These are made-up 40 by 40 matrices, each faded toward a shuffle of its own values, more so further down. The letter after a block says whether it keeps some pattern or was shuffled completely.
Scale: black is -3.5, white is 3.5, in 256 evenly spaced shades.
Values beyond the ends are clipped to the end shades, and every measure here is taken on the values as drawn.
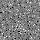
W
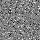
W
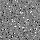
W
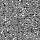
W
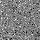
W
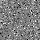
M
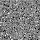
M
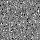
W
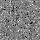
W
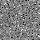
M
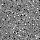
W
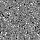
M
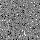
W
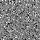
M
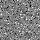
M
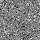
W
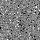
W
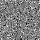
W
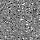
M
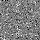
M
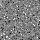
W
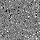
M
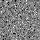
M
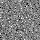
M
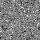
W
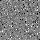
M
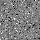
W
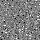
W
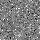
W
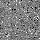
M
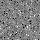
W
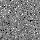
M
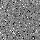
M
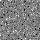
M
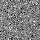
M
